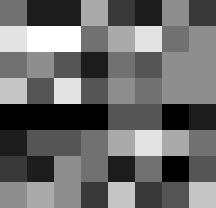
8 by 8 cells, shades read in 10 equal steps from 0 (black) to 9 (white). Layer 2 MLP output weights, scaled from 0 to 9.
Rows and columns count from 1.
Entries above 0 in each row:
8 8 8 8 3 8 7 8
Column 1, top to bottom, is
4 8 4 7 0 1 2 5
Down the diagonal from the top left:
4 9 3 3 3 8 0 7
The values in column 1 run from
0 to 8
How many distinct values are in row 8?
5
